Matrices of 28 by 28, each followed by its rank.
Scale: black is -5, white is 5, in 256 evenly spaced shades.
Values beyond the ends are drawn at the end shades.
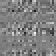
three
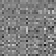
three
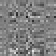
three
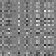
two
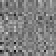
three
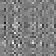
three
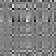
two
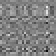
three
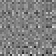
three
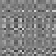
two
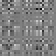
two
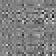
three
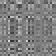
two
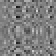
three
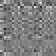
three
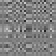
two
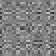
three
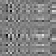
two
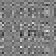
three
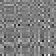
three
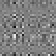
three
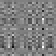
two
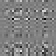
two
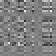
two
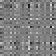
two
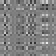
two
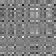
two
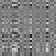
two
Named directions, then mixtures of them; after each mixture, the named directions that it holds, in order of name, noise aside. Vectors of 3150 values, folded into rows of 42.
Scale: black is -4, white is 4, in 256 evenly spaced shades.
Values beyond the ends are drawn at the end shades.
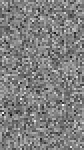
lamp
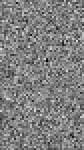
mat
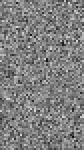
mat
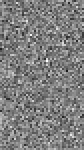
mat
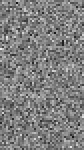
lamp, mat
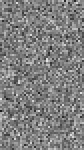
lamp, mat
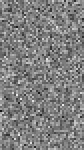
lamp, mat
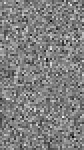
mat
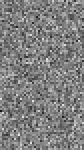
lamp, mat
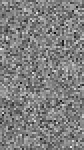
lamp, mat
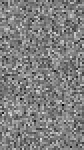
lamp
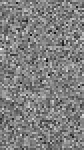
lamp, mat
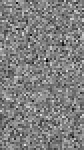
mat
